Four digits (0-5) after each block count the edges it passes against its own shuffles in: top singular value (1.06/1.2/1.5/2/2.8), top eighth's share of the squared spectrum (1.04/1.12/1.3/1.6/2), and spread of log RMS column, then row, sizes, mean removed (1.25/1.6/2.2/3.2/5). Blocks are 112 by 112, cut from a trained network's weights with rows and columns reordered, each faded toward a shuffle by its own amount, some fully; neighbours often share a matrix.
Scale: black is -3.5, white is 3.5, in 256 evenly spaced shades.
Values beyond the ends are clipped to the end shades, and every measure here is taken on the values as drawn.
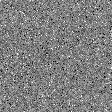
0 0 0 0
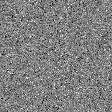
0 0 0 0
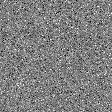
0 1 0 0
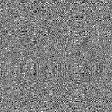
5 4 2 3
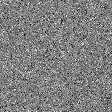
1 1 0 0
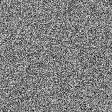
0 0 0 0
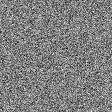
0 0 0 0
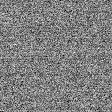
2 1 0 0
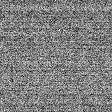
3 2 0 0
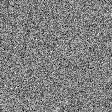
0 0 0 0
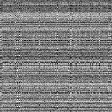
5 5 2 4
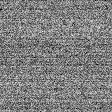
3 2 0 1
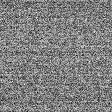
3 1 0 0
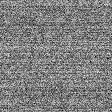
3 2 0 0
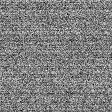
3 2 0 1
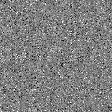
3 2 0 1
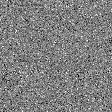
3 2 0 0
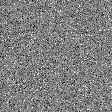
1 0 0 0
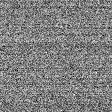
3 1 0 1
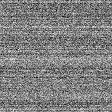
4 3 0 2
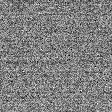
2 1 0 0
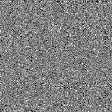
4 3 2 2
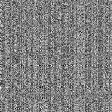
4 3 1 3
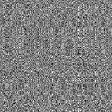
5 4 3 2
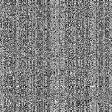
4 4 2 3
